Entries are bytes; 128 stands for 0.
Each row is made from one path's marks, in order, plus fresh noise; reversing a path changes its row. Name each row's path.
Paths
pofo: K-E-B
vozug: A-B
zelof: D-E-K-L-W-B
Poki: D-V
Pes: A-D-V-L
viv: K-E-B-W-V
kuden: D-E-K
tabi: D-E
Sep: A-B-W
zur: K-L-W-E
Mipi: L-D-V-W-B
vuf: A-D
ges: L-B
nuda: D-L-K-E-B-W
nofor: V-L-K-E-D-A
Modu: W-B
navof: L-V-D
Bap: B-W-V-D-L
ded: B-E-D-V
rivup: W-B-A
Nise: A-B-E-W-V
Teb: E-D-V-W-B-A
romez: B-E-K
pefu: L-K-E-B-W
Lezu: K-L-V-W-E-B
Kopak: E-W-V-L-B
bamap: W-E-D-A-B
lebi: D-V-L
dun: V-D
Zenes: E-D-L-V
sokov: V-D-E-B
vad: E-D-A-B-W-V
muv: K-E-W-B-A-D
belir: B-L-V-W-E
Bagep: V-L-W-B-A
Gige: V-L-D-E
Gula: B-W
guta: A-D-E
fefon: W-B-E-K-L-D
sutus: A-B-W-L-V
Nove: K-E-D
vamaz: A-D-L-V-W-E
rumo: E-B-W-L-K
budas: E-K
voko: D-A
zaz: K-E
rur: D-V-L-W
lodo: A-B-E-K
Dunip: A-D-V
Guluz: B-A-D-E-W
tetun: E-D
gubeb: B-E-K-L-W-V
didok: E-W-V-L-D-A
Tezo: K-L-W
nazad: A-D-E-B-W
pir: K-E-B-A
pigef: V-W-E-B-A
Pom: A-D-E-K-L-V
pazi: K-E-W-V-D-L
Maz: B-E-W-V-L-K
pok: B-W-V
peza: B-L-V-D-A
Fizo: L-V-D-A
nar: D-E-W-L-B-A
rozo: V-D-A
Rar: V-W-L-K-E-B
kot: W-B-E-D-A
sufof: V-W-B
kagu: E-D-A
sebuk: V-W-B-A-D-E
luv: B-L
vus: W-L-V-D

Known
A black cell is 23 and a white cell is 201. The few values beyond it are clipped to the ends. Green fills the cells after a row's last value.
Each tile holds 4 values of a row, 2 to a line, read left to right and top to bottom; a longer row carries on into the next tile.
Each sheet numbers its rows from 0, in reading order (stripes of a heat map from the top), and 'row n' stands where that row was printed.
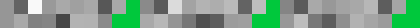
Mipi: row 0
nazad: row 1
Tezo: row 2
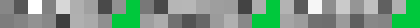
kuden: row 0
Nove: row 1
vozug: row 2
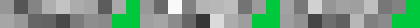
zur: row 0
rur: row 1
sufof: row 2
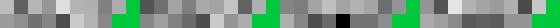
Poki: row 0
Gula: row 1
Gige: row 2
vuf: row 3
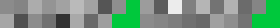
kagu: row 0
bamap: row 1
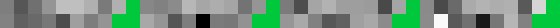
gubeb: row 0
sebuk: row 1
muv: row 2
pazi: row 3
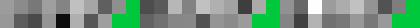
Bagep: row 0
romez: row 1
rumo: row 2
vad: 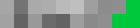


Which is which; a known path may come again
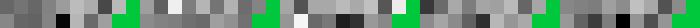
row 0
peza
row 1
bamap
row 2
Pes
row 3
Guluz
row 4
nofor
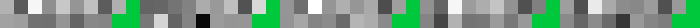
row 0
vozug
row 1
luv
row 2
ges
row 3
rumo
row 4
fefon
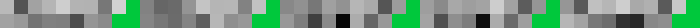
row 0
Dunip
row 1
pok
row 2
rozo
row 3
Teb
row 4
guta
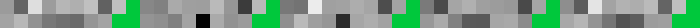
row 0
Sep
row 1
Fizo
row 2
pefu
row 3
muv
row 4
nazad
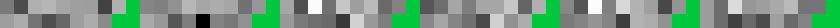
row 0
Nove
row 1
sebuk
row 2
zelof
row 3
Gula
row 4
kuden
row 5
Rar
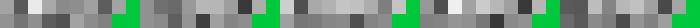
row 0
vus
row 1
pir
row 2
sutus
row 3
lodo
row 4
Maz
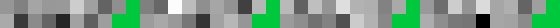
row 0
didok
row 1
navof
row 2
Poki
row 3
tabi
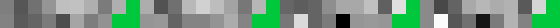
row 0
gubeb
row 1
viv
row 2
Bap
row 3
pazi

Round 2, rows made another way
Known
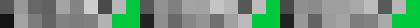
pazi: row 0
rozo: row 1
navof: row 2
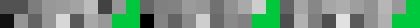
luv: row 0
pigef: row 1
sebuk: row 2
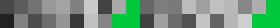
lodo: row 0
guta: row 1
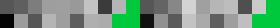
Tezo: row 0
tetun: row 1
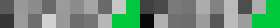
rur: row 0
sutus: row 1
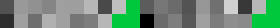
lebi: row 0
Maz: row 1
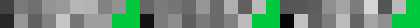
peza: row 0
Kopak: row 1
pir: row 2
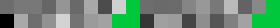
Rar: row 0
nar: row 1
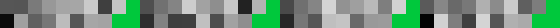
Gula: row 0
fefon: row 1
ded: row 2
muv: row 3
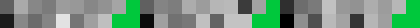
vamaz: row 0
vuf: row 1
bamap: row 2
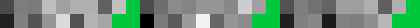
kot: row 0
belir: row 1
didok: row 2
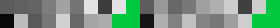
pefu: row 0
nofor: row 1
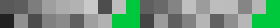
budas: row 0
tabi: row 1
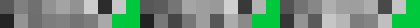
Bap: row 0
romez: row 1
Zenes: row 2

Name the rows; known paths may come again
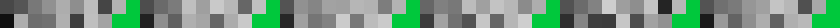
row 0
Sep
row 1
kagu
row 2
Dunip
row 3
guta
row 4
fefon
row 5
voko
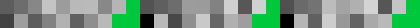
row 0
tabi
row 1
pofo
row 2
Nove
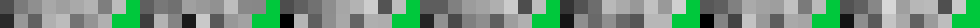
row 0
Poki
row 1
Guluz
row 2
zaz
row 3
budas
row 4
vad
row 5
zur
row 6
tetun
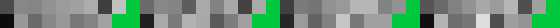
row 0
vus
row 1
Bagep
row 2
peza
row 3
rivup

